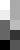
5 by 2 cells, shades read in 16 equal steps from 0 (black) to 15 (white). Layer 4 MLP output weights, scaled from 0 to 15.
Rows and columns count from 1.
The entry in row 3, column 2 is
11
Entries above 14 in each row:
1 0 0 0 0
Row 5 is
0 5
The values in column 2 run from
3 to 11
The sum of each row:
25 24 17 9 5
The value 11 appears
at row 3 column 2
